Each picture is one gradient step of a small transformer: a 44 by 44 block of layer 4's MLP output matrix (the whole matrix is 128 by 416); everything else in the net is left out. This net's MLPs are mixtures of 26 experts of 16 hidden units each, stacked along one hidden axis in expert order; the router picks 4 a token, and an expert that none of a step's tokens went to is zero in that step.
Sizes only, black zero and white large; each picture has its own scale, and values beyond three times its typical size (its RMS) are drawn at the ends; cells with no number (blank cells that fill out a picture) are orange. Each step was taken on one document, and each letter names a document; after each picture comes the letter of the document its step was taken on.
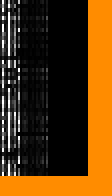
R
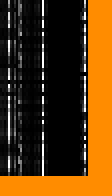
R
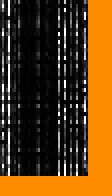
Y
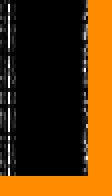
R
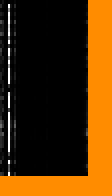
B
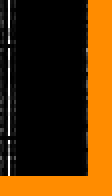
B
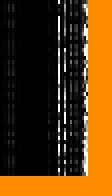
Y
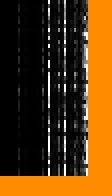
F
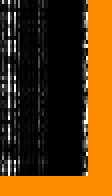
R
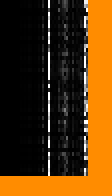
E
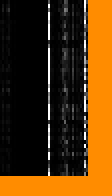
E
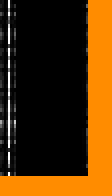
B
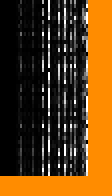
F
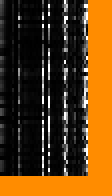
F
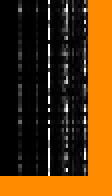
E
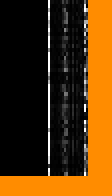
E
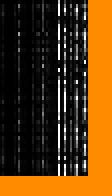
Y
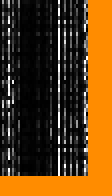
Y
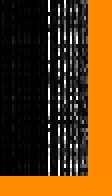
F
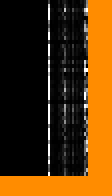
E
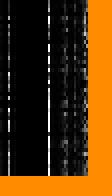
F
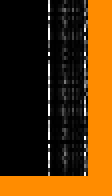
E
